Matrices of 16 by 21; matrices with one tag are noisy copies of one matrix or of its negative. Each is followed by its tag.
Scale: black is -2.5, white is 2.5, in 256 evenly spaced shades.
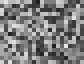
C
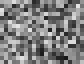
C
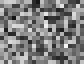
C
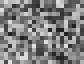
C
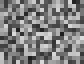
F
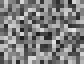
F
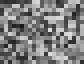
C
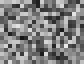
C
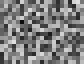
F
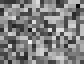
C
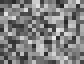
C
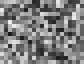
C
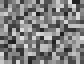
F
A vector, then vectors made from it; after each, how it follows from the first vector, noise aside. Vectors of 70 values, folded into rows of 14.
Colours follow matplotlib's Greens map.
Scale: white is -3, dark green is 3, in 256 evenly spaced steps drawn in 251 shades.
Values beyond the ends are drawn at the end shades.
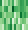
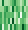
sign-scrambled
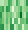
sign-scrambled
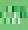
partly zeroed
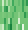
partly zeroed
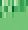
partly zeroed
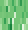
partly zeroed
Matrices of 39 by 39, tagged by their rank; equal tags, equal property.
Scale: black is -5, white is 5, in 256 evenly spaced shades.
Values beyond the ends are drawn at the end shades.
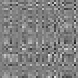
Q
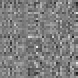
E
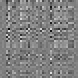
Q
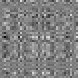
Q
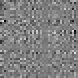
E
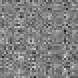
E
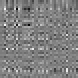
Q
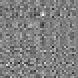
E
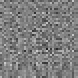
E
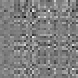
Q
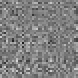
E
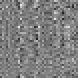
E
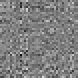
E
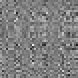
E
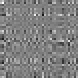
Q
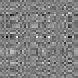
Q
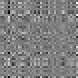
Q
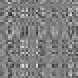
Q
